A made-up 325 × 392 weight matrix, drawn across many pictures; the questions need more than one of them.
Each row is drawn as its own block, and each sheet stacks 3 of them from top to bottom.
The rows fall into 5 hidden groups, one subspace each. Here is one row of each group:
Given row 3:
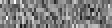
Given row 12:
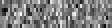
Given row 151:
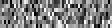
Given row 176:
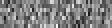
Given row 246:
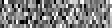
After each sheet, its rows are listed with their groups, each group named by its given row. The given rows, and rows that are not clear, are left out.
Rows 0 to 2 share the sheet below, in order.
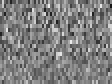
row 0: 246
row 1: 246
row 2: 176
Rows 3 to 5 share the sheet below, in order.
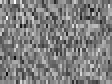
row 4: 246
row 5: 3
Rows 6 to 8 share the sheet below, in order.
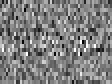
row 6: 151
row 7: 246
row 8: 3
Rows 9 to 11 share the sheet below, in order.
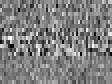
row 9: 246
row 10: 246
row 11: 176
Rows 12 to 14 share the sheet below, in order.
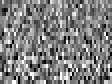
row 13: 246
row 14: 176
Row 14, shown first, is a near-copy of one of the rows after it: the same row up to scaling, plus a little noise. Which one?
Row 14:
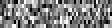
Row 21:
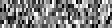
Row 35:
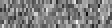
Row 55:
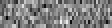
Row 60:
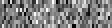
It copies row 55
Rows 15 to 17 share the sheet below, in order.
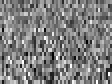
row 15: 246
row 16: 246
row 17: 176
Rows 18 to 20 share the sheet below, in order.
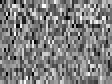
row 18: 3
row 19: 151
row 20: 3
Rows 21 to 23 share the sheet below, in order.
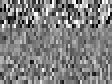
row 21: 176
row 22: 12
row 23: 246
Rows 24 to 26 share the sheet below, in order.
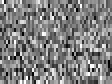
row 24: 246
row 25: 3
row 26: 3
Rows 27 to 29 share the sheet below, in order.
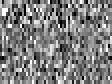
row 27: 12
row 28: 176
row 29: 151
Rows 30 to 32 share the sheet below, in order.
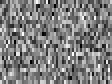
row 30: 12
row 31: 3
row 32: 246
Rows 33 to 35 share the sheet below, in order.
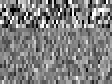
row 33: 246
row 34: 246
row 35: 176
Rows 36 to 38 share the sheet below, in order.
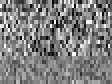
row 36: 246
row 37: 176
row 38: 3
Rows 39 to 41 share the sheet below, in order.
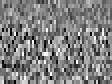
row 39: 246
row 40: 151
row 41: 246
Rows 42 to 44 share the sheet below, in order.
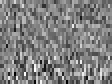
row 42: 3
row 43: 3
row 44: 151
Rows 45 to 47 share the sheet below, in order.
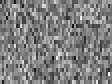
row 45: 3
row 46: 151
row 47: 176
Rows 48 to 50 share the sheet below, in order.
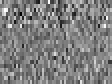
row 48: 12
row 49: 12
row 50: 246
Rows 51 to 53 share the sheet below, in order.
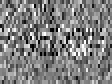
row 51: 246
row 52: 176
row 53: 176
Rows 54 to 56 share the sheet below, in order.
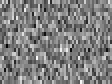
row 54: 151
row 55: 176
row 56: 246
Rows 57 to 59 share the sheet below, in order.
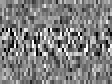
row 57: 176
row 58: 151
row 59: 246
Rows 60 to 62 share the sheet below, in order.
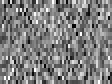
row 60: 176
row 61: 12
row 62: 151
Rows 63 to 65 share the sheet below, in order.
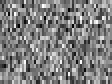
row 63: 3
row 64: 176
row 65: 12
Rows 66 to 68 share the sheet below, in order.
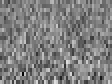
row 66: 176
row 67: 12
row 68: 12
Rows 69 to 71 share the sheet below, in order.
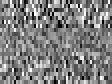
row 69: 151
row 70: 3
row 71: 12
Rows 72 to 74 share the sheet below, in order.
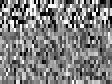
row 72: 151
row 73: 3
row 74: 3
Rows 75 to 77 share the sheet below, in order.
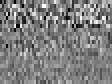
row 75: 3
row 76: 3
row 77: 151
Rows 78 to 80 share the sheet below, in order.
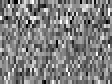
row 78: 176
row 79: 176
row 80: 151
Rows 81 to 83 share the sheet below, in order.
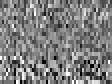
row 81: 151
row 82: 3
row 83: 3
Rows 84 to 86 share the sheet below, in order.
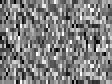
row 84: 3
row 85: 246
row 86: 3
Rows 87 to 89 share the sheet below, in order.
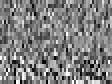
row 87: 151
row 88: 12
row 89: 3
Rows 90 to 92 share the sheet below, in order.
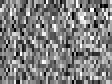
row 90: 12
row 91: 3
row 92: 3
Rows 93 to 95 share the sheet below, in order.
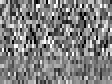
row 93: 12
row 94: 151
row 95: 151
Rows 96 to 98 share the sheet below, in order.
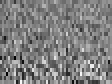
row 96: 3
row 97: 12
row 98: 3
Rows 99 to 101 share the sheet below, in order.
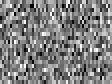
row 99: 246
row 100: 3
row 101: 151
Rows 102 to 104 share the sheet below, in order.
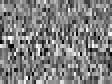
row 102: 246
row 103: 246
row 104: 3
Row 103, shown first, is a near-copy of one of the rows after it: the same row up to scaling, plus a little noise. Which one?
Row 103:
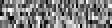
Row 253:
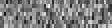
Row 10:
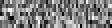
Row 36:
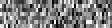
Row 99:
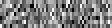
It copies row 10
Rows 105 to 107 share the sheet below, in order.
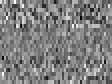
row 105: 3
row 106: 246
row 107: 246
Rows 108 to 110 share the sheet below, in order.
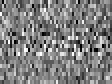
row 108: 246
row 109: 3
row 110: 176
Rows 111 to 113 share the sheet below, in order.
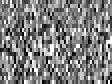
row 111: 151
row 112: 176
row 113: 151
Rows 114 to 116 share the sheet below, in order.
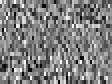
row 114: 3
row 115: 246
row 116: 12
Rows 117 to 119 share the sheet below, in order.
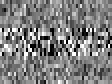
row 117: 12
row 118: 176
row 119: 151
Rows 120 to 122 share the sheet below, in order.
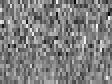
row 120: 176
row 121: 151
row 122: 176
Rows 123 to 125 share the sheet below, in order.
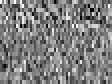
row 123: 3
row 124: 246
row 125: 12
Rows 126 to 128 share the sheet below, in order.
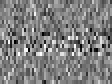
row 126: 151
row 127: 3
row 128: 151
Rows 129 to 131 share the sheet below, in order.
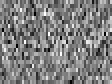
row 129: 151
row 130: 246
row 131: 246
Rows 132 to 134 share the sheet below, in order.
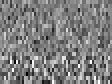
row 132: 151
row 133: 176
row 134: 151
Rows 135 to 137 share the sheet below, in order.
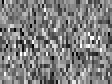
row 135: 246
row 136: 3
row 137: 176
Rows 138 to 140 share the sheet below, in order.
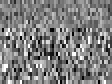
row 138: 3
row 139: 176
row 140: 12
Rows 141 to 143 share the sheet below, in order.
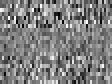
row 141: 151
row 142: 176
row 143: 176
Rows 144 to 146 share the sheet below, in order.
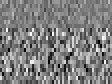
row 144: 151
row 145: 246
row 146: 246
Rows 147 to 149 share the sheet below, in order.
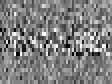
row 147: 3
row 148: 3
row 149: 246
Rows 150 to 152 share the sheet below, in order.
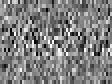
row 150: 176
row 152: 12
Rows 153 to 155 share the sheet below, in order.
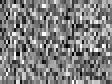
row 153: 3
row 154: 3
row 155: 3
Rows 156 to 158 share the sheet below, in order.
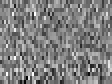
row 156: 151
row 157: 3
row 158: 3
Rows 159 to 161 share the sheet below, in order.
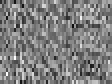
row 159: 3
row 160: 3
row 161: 3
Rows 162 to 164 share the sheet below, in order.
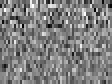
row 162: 151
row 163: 3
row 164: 12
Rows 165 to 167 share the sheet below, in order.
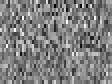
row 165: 12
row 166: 3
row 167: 12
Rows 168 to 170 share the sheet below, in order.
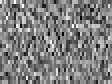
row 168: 3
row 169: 246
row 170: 176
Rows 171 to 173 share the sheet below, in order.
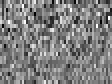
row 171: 176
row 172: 176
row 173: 151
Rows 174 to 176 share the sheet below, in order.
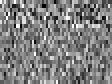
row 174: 3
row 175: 151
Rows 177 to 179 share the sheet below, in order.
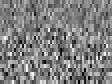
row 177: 151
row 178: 12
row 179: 176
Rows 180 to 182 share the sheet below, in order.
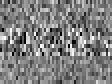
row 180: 176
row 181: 12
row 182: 246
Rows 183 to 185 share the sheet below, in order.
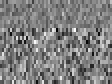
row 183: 246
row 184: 176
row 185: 12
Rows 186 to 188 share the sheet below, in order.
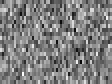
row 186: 12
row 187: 176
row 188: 12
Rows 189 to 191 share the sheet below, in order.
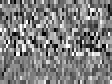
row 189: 3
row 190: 3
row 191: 246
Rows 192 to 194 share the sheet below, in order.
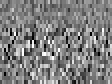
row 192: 151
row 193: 151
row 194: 176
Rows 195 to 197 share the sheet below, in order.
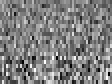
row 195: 3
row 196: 176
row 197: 176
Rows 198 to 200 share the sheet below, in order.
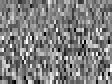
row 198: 246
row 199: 176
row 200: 176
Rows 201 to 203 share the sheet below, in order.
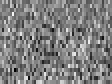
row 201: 151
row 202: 176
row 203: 3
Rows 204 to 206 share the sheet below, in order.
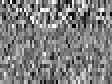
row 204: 176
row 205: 151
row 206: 176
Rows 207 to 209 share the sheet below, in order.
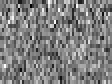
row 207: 246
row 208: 176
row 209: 12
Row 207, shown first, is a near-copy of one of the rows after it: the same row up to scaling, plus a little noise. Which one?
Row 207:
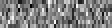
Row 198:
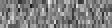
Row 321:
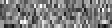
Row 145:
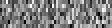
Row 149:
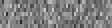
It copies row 198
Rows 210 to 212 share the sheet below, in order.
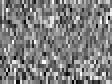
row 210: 176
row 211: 151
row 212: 3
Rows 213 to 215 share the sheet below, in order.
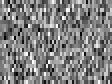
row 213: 176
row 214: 246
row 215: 151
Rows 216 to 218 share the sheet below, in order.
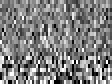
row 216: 12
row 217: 246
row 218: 246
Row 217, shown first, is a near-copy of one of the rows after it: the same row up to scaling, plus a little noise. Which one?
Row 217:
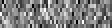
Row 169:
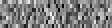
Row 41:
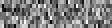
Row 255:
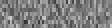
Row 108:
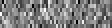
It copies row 108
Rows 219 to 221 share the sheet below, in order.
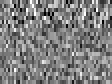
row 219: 151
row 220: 3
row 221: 3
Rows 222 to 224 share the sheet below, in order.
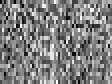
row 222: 3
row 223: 176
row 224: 176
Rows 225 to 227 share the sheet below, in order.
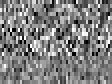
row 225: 176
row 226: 176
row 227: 12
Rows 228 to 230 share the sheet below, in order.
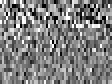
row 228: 3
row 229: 246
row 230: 246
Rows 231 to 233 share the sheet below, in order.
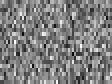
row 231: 12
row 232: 3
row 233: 176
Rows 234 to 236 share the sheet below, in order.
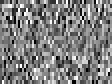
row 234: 176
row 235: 151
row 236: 176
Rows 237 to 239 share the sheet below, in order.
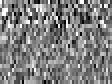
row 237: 12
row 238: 12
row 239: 151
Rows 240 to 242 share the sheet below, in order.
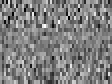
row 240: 151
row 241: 176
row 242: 176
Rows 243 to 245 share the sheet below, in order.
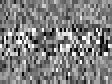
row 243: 3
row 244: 176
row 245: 12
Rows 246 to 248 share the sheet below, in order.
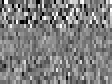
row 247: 246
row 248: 12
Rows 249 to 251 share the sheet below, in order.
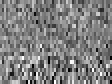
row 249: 176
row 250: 246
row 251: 246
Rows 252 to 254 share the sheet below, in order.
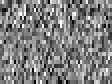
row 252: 12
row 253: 246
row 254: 151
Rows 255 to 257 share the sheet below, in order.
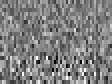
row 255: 246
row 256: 176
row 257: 12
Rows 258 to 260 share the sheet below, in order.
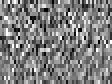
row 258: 176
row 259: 246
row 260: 151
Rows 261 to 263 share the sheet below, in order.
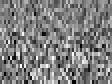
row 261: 151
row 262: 3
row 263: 176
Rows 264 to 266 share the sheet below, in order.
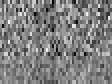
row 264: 176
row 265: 246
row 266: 176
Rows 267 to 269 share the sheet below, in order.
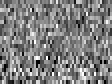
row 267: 176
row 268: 151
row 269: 12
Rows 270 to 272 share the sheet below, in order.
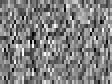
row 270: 12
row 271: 151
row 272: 151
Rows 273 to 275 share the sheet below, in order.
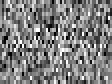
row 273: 176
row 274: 12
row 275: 12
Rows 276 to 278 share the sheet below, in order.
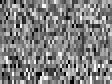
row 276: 3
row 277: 151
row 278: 246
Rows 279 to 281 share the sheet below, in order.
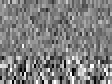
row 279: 176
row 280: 12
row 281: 12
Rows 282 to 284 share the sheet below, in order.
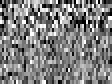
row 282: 176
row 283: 151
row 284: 151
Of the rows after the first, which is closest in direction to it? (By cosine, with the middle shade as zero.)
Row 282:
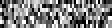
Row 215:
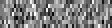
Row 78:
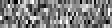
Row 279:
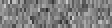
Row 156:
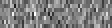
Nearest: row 78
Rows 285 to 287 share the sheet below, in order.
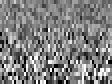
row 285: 3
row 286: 246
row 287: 151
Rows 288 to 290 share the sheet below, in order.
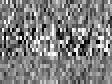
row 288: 151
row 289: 176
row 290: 176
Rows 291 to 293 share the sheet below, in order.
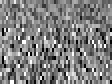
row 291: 3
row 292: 246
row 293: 246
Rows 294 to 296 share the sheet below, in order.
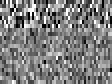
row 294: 151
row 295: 151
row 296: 176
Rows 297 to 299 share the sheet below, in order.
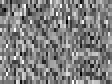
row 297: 12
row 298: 3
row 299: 3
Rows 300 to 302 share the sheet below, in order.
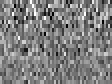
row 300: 151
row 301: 246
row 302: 246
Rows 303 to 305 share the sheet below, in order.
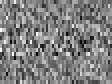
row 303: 3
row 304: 12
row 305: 3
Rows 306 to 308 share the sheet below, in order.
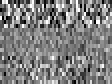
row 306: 246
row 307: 176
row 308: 176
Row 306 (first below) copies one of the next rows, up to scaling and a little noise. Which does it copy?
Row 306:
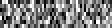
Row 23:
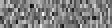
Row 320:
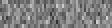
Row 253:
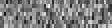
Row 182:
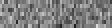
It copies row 320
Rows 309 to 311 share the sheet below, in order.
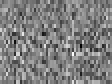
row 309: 12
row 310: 3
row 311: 3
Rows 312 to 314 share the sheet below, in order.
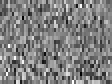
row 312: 12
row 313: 151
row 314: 3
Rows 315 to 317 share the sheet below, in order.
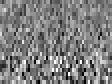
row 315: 12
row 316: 246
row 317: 12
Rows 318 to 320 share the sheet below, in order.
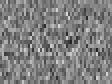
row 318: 151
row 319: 246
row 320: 246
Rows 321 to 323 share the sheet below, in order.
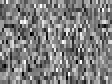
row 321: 246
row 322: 246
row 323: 12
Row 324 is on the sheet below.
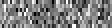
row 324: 176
